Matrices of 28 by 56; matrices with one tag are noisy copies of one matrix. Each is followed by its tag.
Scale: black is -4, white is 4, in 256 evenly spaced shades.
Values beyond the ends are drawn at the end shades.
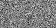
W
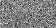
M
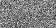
M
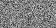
W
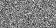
W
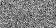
M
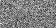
M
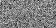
M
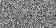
M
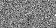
W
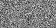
W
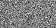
W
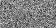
M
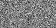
W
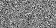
W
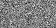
W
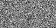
W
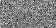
M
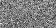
M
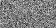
M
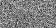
M
